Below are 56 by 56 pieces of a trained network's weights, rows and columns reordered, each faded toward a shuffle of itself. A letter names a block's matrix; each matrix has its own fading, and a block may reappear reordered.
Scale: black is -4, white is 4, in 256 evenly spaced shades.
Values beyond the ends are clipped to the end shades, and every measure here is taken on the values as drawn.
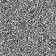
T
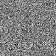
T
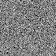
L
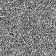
L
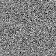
L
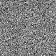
L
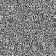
T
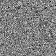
L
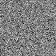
L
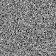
L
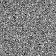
L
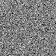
L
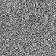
T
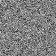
L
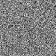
T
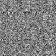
T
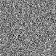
T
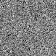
L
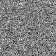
L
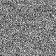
L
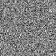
T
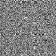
T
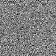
T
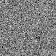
L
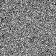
L
